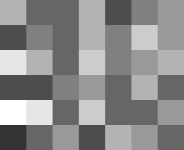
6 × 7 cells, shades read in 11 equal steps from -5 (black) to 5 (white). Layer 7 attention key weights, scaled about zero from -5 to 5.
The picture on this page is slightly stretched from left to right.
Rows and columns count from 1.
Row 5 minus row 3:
1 2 0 0 -1 -2 -1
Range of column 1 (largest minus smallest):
8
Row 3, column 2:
2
